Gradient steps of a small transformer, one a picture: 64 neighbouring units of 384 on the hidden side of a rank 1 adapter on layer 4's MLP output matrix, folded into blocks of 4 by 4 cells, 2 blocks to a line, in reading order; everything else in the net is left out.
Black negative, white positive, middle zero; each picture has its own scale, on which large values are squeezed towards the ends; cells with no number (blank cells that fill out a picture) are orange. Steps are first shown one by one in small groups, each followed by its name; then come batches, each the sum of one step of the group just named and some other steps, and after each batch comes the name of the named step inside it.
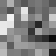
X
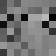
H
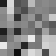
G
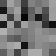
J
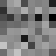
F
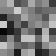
G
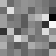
H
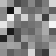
G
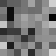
G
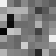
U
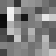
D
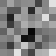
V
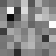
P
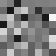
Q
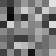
P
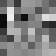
D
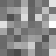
P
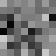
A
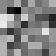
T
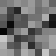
A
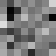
T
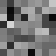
T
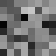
A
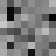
T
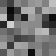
T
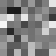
T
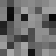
A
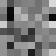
A
